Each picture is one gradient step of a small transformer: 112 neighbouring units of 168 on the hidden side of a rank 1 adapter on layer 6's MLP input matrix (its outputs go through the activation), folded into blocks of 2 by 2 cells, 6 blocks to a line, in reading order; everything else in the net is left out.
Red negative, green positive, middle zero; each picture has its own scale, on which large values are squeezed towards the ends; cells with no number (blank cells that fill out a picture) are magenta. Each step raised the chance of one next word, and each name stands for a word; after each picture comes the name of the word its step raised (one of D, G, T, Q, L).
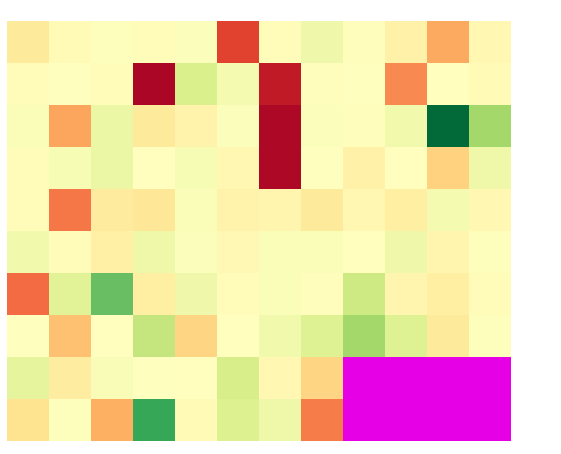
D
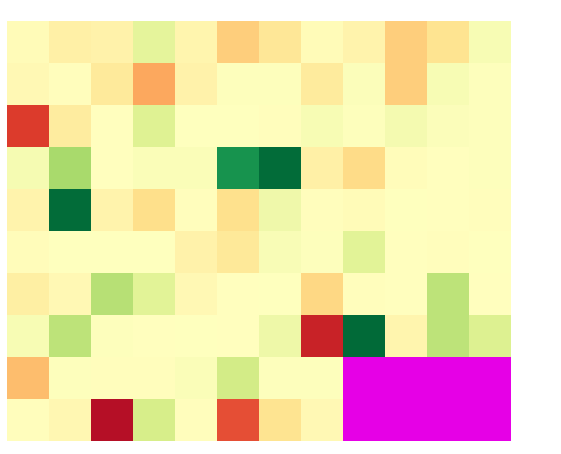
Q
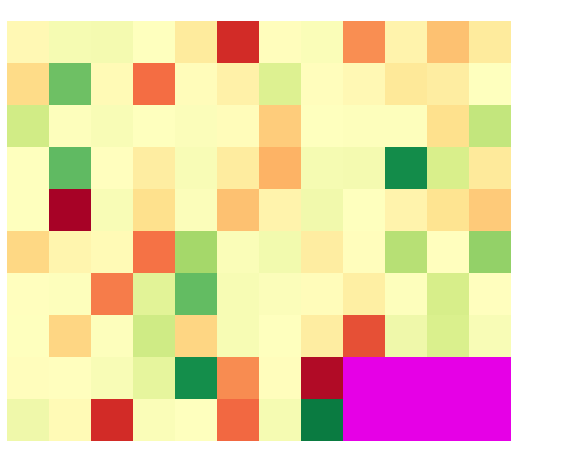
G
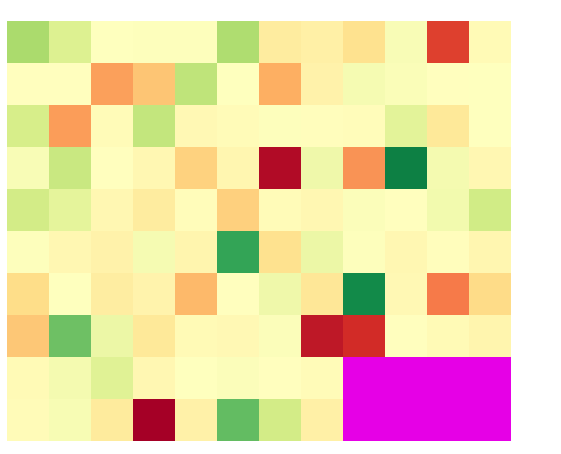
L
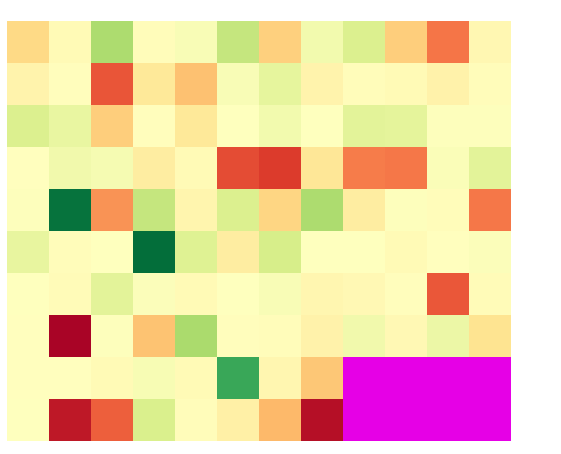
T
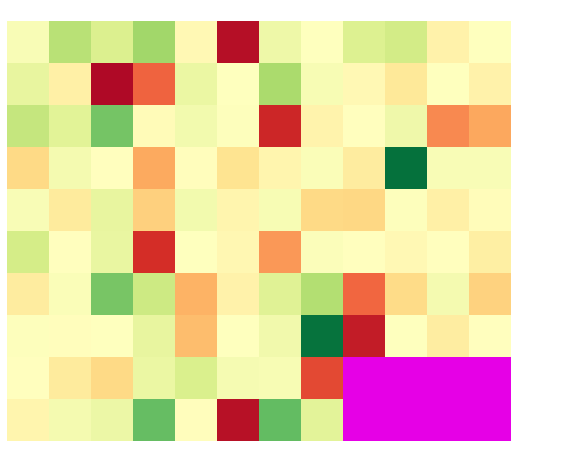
G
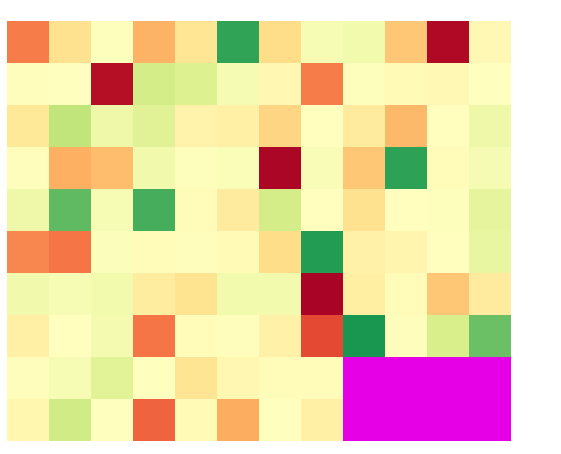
D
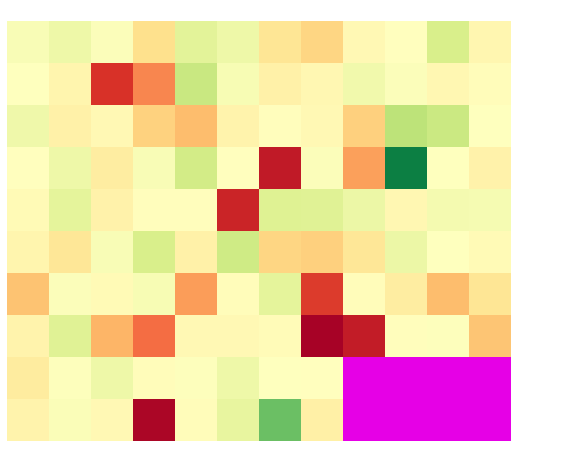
L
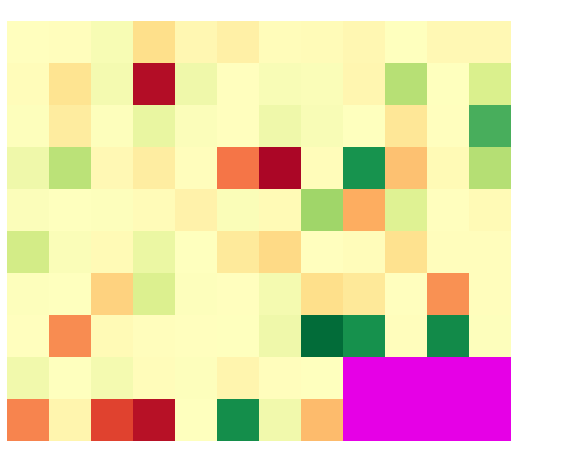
D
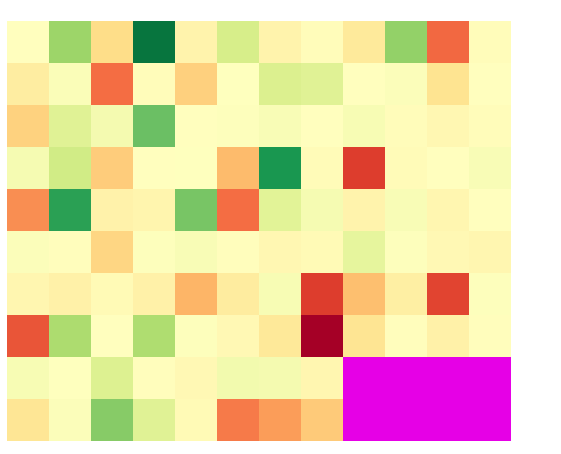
Q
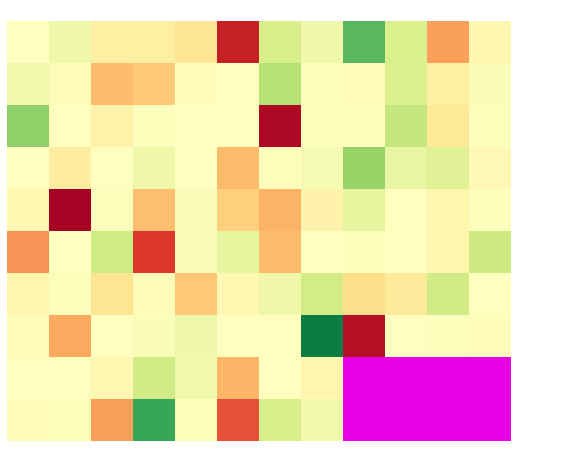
G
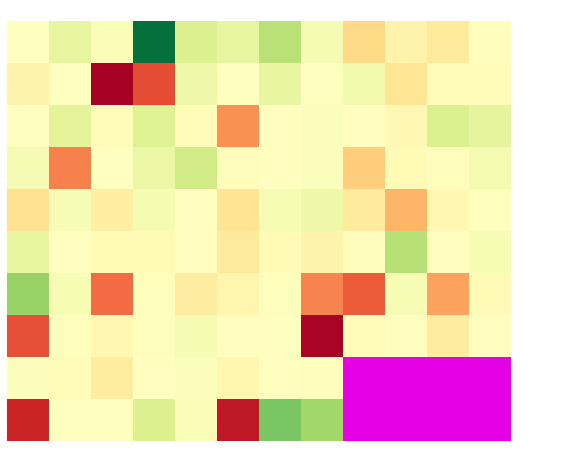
Q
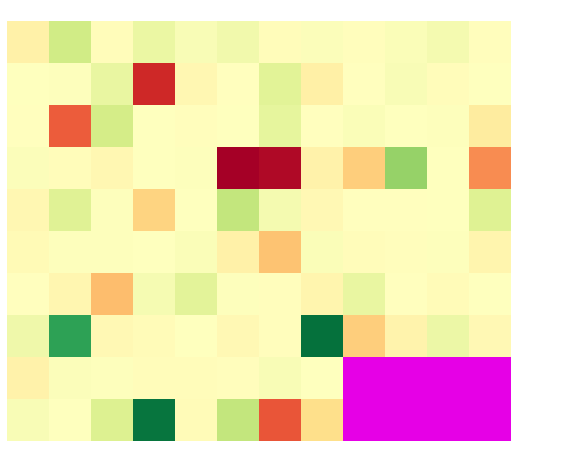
T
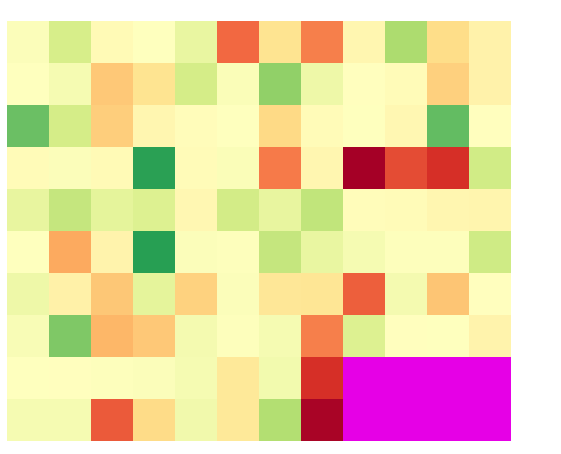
T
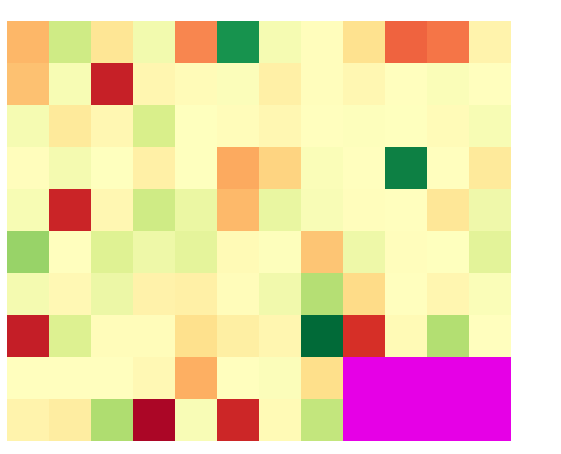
G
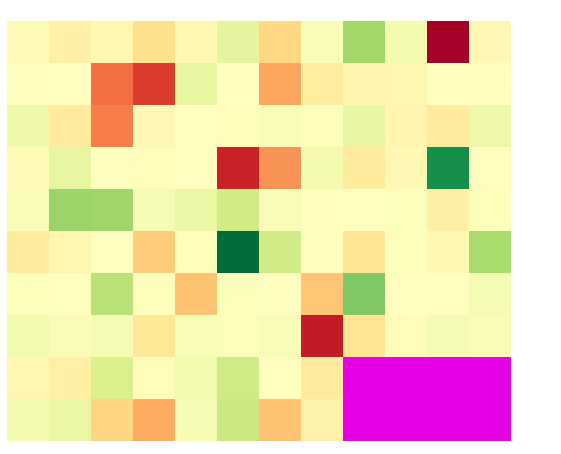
L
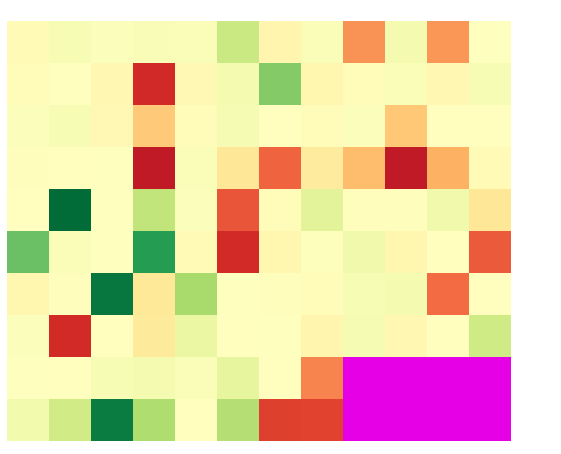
T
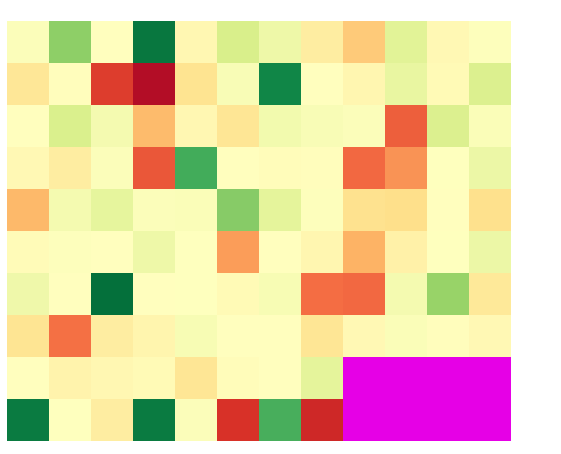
T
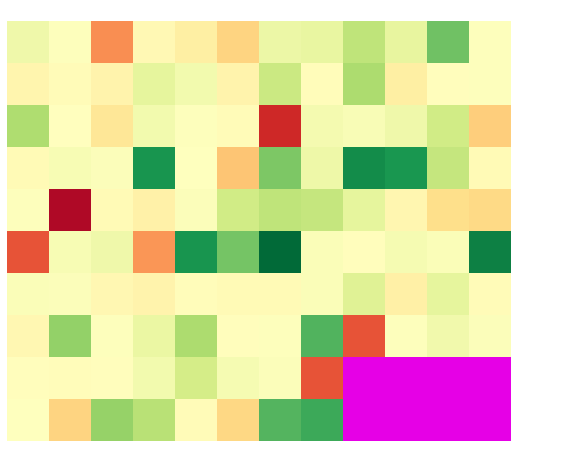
G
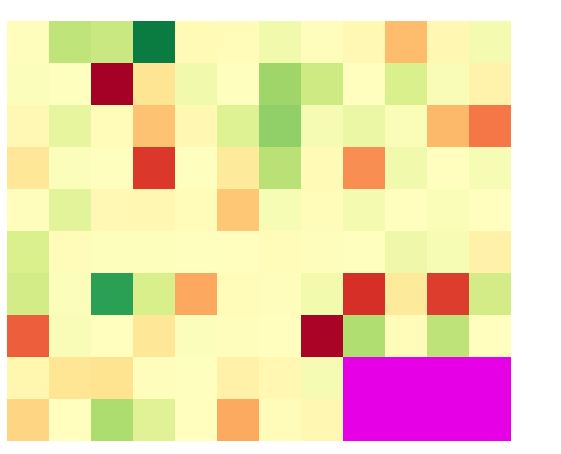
Q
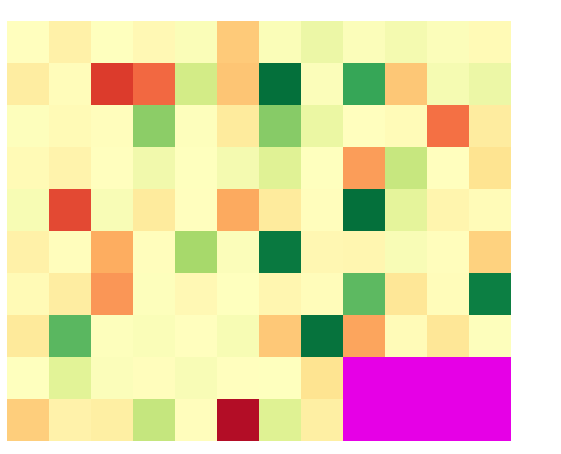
G
